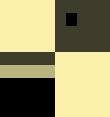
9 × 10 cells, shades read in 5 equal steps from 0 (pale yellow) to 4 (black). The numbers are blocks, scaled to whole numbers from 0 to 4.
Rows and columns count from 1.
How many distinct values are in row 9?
2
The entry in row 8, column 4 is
4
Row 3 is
0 0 0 0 0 3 3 3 3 3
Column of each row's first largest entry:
6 7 6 6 1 1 1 1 1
